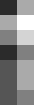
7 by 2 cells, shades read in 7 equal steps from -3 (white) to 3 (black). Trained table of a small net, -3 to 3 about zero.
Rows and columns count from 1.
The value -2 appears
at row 3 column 2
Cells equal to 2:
2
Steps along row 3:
down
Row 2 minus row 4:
-3 -3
